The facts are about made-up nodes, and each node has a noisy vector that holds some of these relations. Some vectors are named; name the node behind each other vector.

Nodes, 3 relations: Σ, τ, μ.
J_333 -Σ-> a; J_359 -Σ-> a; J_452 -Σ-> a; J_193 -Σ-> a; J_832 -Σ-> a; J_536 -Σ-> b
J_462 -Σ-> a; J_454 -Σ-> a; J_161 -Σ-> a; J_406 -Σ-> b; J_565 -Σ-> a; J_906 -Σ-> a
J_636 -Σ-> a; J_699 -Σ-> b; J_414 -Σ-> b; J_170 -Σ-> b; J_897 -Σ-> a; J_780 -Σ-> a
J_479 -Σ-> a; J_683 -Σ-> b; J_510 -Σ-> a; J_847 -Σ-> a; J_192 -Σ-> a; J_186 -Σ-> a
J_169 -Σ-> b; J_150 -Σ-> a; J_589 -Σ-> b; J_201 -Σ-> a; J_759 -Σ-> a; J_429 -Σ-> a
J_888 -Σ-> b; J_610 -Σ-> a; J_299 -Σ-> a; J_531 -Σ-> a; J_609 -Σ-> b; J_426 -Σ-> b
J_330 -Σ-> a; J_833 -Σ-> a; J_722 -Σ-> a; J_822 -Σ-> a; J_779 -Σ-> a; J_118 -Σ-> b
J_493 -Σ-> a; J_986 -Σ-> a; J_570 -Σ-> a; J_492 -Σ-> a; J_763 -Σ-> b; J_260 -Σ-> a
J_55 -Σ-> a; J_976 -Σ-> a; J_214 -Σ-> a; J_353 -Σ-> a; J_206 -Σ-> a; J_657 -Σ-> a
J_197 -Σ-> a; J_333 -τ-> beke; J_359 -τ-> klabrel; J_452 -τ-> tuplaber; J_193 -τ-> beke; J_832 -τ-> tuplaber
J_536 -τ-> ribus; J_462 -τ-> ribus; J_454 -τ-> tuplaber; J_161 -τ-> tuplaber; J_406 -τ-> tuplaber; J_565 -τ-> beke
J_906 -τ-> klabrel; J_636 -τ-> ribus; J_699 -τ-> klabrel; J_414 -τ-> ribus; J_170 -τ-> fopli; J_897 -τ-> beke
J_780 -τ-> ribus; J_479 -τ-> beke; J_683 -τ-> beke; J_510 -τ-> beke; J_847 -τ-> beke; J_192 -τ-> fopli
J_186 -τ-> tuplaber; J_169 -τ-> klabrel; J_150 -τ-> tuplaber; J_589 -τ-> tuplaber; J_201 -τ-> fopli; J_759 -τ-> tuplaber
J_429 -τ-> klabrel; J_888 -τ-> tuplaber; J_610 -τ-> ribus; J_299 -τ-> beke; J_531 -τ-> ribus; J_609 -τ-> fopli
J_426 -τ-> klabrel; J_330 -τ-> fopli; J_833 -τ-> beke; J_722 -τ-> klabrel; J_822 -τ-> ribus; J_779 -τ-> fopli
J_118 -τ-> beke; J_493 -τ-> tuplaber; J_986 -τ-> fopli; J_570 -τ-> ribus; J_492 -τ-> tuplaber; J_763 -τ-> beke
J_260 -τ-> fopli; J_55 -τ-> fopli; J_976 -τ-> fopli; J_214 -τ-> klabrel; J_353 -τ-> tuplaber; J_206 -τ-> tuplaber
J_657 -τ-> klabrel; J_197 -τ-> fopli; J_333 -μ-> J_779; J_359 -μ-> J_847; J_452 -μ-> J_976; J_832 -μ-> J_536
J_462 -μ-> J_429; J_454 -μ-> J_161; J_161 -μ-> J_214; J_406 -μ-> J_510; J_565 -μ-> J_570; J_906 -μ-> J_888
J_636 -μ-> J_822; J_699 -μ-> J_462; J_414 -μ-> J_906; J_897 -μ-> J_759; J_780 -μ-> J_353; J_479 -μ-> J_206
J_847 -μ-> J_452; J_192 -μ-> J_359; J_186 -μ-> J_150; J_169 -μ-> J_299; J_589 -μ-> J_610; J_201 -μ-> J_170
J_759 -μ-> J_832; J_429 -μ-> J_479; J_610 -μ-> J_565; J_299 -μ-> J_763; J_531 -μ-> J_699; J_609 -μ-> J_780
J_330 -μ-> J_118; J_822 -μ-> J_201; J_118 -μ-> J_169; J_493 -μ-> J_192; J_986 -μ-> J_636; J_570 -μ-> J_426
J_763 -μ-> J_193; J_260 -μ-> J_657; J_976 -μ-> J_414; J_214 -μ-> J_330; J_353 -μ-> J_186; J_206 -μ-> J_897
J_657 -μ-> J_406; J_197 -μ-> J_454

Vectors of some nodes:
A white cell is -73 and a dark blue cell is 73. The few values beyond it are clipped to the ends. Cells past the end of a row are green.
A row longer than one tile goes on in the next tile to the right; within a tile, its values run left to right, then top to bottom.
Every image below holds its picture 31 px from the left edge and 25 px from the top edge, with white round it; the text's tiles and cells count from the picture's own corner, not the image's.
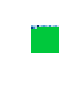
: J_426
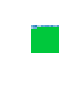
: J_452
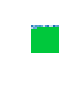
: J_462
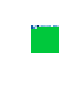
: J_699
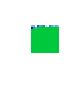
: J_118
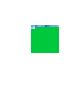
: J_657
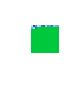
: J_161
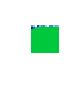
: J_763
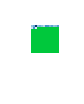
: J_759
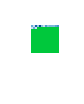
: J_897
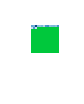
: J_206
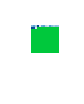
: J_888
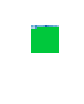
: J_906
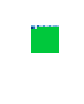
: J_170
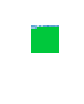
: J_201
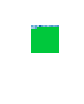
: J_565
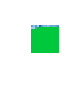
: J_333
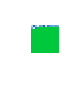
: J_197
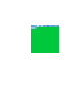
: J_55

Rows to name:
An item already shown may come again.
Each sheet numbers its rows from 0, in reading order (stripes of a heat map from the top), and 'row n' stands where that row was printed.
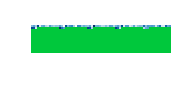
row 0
J_888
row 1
J_763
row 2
J_414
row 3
J_589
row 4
J_531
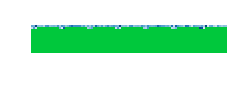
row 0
J_206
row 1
J_214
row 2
J_510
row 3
J_206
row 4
J_906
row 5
J_429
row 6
J_888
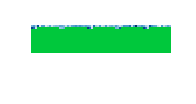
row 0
J_589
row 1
J_779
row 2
J_170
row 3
J_193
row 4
J_683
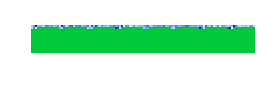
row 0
J_832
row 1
J_454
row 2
J_479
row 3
J_406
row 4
J_150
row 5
J_359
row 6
J_609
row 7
J_536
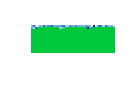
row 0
J_330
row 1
J_493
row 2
J_169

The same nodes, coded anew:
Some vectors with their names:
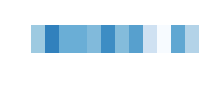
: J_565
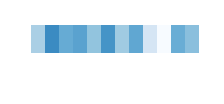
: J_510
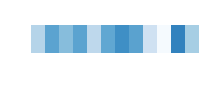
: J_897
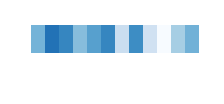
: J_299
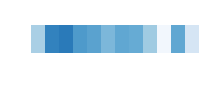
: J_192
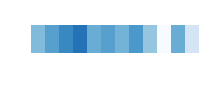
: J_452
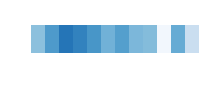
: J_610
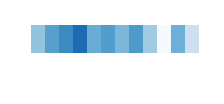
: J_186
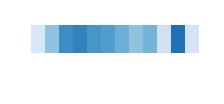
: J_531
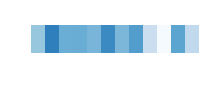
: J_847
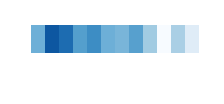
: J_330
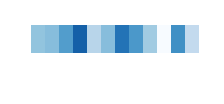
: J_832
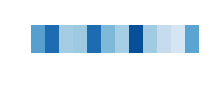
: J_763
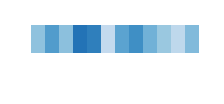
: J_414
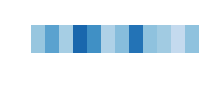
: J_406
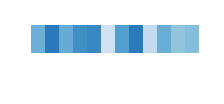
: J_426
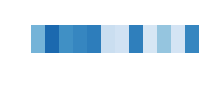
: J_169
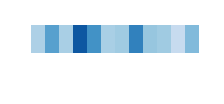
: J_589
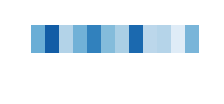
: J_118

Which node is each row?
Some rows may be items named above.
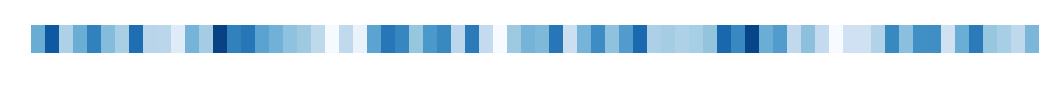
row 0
J_118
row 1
J_197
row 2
J_193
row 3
J_683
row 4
J_454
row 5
J_170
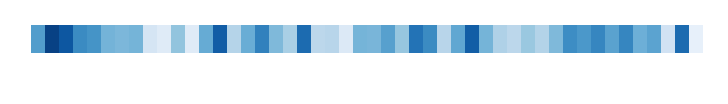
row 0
J_214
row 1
J_118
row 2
J_888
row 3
J_462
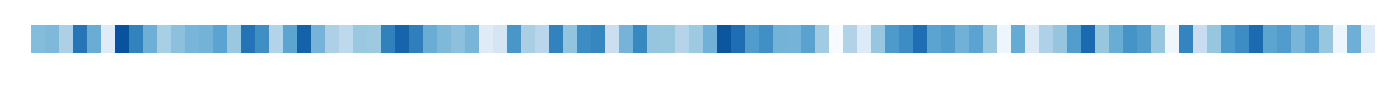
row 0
J_536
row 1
J_888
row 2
J_359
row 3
J_609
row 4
J_330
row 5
J_493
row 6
J_206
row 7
J_493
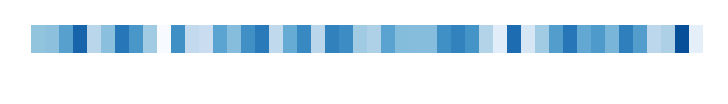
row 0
J_832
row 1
J_699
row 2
J_479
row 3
J_429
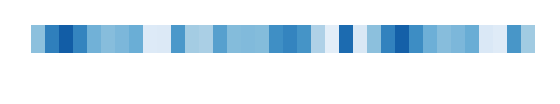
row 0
J_906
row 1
J_479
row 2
J_906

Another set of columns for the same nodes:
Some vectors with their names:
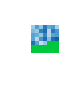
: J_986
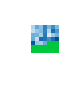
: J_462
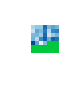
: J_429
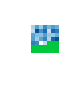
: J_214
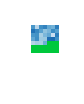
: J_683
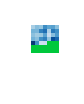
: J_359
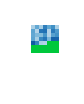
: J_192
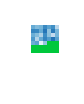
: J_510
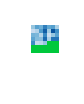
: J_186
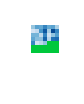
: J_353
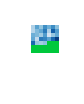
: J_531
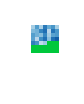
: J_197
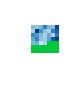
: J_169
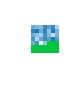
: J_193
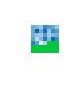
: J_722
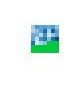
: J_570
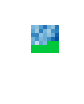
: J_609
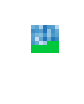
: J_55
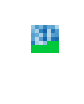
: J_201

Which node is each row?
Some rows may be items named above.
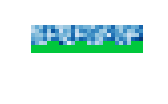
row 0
J_493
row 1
J_429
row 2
J_763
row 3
J_414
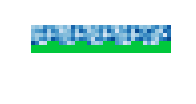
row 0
J_906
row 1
J_832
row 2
J_531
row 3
J_454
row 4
J_118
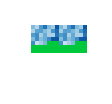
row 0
J_699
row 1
J_699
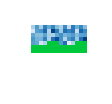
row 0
J_161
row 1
J_330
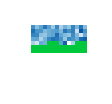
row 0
J_170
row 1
J_299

